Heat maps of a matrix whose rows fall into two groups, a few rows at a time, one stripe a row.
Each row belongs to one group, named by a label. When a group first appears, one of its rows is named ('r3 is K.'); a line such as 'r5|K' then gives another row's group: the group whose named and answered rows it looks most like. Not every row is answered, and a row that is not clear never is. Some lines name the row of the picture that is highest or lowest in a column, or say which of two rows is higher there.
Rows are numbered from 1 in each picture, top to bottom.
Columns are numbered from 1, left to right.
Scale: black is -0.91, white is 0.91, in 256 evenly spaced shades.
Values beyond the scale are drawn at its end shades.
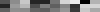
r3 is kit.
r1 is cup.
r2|kit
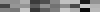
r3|cup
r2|kit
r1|cup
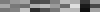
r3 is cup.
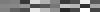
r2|cup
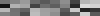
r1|kit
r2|kit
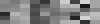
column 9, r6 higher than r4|No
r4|kit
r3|cup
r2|cup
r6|cup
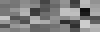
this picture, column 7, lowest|6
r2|kit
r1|kit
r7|kit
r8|kit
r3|cup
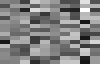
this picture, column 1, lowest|11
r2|kit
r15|cup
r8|cup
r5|kit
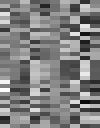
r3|kit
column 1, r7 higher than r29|No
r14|kit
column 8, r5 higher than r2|Yes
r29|kit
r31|kit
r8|kit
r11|cup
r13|cup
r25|kit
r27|kit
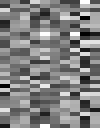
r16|cup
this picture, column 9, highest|1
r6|kit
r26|cup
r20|cup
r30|cup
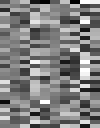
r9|kit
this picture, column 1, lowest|26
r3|kit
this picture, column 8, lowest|1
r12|cup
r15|kit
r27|cup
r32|cup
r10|cup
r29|cup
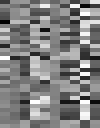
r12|kit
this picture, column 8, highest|2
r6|kit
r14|cup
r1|kit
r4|kit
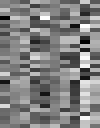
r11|cup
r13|cup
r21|kit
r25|kit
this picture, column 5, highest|5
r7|kit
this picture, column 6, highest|32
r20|cup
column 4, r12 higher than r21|Yes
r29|cup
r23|kit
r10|cup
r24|kit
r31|kit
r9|kit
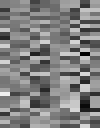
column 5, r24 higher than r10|No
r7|kit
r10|kit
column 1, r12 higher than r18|Yes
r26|cup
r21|cup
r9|kit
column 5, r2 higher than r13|Yes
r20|cup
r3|kit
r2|cup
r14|cup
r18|cup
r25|cup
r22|kit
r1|cup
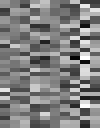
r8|kit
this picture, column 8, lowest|15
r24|kit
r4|kit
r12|kit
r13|cup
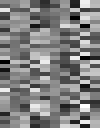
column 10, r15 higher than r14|No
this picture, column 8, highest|15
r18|kit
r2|kit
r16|kit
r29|kit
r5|kit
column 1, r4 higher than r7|No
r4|kit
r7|cup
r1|kit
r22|cup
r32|cup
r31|kit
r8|kit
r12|kit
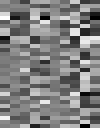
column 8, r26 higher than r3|Yes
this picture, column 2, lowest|5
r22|kit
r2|kit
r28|kit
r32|cup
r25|cup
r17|kit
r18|cup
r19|kit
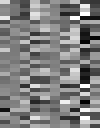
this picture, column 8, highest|5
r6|kit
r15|cup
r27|cup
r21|cup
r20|cup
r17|cup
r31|kit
